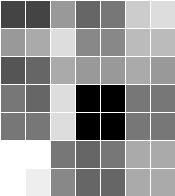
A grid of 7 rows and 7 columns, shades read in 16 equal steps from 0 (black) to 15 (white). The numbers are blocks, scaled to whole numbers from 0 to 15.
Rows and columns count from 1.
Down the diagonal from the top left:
4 10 10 0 0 10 10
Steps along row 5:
same up down same up same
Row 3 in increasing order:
5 6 9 9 9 10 10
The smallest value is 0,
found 4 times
